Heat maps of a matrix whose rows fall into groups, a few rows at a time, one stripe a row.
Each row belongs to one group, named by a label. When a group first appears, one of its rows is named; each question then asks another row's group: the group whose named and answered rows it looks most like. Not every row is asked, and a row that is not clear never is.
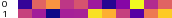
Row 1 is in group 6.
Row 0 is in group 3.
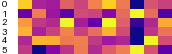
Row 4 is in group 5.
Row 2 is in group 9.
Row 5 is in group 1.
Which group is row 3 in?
9
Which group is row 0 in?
9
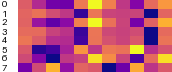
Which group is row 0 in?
6
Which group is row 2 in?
6
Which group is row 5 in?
1
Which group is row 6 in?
6
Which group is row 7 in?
3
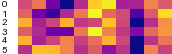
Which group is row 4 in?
9
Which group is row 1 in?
6
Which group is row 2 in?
9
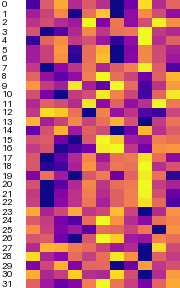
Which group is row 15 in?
6
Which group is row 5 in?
3
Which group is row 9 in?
9
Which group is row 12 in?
5
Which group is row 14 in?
3
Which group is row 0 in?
3
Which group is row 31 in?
6
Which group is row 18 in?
1
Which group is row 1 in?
3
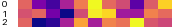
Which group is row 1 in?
6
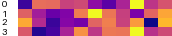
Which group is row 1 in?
6
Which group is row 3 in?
1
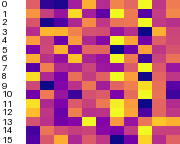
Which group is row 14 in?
3
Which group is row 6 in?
9
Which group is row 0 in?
1
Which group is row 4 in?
9
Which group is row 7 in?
3
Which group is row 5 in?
3
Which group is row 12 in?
9
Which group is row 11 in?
9
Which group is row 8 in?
9
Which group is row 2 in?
1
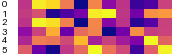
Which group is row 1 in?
6
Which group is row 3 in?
3
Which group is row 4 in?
5
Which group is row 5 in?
6
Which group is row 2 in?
5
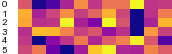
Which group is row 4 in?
1
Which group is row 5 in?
6
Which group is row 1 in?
9
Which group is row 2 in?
9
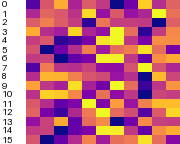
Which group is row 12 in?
6
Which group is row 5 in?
1
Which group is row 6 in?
6
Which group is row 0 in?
3
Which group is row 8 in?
5
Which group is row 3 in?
9
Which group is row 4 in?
6
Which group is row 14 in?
6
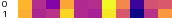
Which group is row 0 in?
9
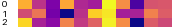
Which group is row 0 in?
9
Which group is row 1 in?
6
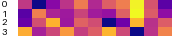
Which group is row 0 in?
1
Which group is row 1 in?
3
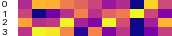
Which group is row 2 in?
9
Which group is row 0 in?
5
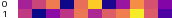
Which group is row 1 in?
1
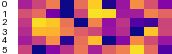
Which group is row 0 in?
3
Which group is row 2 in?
5
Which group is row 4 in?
3
